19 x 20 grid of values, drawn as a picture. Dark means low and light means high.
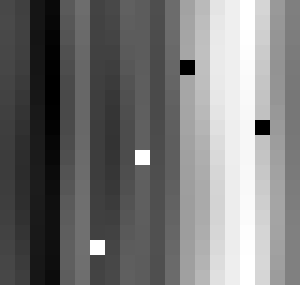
Seam: vertical, 60% of the way across, the right part higher. Calmest part: bottom middle. Lone odd cells: 4, 2 higher and 2 lower than their neighbours. Grain: streaks running down.
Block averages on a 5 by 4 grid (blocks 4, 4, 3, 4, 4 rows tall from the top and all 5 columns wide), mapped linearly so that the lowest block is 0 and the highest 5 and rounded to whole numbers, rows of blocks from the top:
0145
0135
0134
0135
0235
